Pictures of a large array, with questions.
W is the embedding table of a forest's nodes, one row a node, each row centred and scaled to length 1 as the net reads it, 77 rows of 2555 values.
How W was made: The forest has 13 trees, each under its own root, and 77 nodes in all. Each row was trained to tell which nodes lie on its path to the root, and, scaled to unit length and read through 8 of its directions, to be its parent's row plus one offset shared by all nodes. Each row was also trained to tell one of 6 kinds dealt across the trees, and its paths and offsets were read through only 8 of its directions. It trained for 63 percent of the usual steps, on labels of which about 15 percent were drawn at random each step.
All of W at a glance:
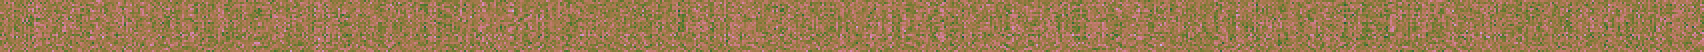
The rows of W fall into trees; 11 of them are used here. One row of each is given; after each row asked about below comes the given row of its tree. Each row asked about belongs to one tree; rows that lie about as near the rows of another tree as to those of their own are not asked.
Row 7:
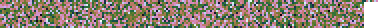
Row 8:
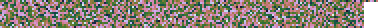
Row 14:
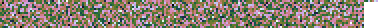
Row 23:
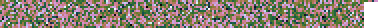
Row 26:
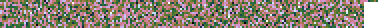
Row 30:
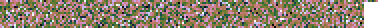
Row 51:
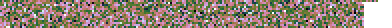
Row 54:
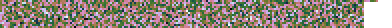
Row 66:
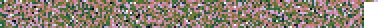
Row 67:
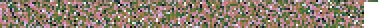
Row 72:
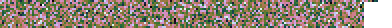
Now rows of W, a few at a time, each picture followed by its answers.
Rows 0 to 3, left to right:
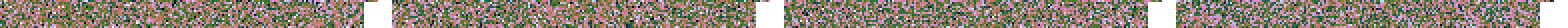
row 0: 66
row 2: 26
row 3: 72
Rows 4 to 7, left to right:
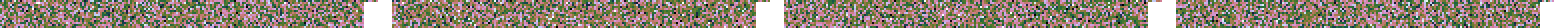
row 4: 23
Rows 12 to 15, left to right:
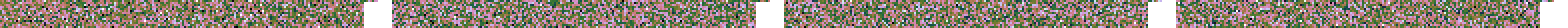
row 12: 23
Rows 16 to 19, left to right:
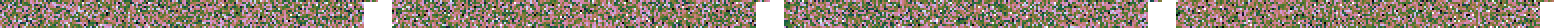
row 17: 7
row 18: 66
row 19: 14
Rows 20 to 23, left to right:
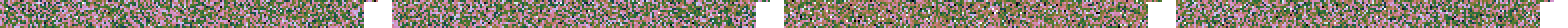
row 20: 23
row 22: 30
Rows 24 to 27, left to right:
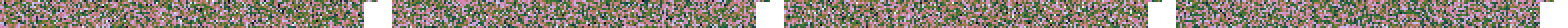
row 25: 30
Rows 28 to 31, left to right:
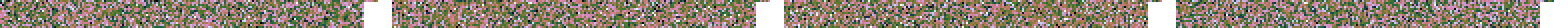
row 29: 7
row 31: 26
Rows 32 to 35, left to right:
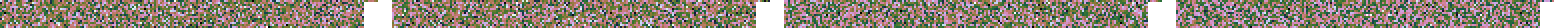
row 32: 14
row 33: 67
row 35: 8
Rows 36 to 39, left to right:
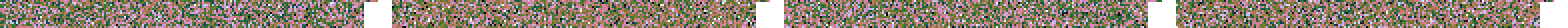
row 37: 30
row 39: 30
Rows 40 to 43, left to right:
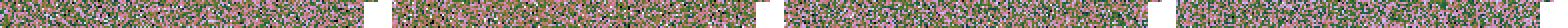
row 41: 7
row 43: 30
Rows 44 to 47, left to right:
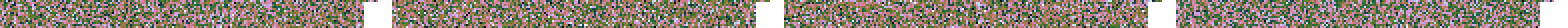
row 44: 8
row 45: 23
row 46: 26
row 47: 8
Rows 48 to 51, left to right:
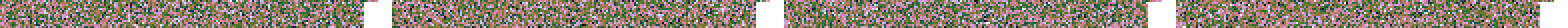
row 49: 14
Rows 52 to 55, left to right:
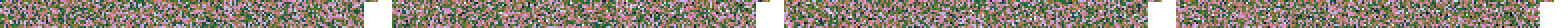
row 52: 66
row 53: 66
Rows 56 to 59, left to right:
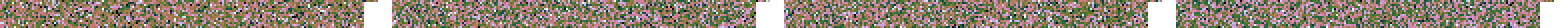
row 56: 23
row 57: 23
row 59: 72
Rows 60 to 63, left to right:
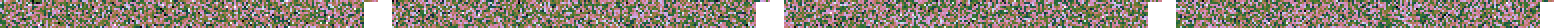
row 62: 51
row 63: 66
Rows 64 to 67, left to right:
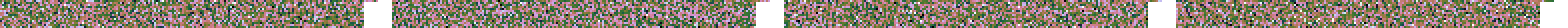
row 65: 14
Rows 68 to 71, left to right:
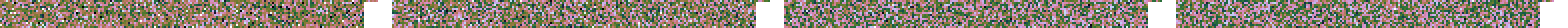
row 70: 26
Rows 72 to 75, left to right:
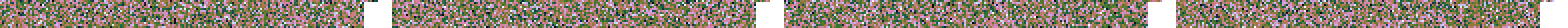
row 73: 14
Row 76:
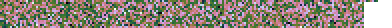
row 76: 66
